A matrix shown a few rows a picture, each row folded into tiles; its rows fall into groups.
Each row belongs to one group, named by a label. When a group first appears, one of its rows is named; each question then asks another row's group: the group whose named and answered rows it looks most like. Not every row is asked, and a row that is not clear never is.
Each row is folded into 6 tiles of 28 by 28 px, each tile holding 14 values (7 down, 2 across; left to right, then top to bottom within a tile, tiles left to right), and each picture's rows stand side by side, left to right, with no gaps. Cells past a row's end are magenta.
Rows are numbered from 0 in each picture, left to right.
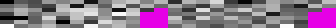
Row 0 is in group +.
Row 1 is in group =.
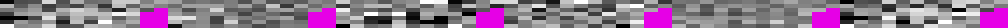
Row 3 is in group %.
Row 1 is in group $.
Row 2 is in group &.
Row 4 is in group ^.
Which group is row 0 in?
+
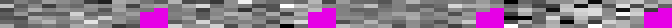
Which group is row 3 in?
+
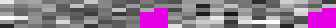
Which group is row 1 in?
^
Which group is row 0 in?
$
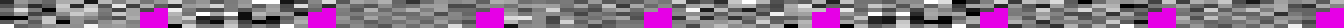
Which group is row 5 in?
&
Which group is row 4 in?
%
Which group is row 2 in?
=
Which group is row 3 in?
$
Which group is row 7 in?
=
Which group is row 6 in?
=
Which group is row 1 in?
&
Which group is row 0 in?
+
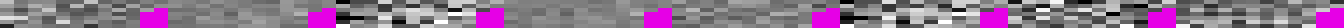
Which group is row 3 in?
^
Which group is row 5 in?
+
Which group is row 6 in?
=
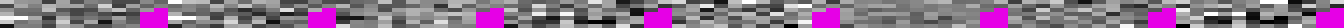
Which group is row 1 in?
$
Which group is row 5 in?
&
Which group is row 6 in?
=
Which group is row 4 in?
%
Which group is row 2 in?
+
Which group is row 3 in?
&
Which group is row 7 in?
&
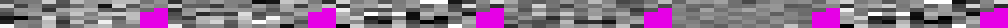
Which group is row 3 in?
&
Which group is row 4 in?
=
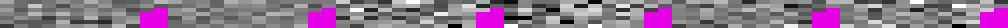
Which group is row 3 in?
+
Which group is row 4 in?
=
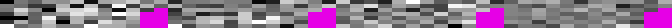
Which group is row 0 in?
+
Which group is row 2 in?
%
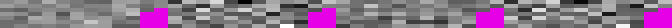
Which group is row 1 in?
=
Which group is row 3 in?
=
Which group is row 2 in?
&
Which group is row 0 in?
^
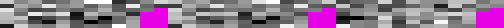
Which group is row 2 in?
+
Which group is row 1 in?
&
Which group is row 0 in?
&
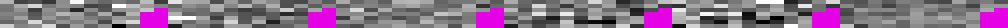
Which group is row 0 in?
%
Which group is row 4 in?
&
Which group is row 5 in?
^
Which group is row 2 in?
%
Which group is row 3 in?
&
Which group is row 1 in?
$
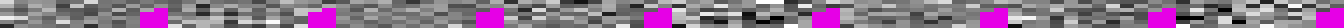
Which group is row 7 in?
+
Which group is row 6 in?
$
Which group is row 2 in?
=
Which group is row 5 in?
&
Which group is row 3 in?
=
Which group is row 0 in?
$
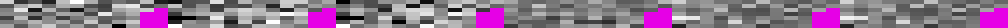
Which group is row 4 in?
$
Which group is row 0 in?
%
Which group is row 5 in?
$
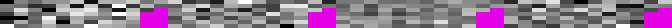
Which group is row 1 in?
%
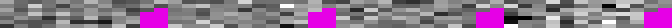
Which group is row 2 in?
=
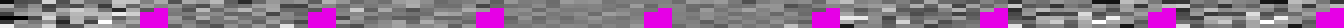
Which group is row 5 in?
$
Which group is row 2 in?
%
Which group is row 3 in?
%
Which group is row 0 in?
+
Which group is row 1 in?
=
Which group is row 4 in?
=
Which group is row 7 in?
^
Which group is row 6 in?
^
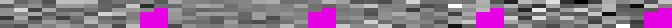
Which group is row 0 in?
%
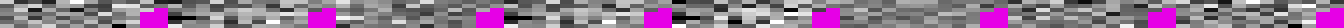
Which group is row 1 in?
+
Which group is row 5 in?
%
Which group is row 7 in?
%
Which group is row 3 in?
+
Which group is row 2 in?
$
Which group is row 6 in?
=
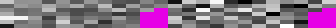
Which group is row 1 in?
=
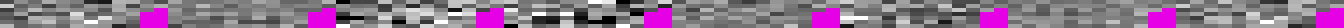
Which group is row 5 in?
$
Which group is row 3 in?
&
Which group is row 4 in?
=
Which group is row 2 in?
+
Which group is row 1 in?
&
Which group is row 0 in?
^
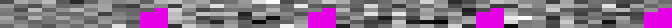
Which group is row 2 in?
&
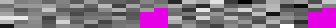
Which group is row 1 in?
=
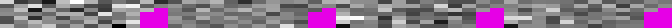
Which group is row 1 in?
=
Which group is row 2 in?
$
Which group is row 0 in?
%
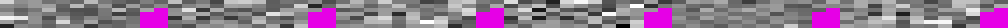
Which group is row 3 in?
%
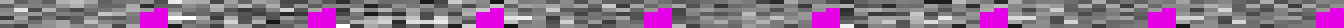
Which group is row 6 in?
$
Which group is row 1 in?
$
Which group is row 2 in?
^
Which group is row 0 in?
%
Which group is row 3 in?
$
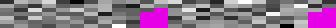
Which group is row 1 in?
%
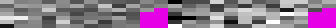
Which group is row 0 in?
$
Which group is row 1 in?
+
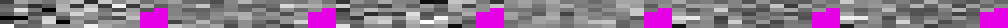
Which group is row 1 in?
%
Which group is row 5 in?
$
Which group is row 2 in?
^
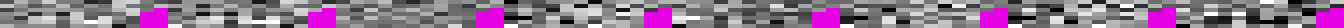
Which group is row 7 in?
&
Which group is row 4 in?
$
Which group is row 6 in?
+
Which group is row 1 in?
^
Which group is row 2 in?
=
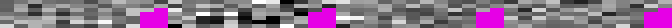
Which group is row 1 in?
&
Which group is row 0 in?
^
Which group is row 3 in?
=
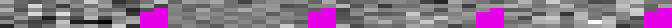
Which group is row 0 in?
&
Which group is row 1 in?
=
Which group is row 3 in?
^
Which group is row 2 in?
^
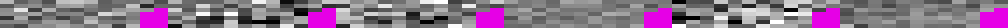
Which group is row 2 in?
&
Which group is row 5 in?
^
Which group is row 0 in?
%
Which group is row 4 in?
+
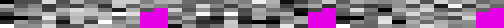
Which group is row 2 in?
+
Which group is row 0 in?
+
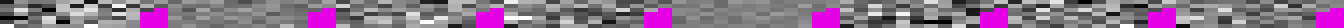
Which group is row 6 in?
=
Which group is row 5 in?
&
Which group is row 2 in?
^
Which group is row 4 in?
%
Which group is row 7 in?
$
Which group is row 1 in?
=
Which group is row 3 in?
$
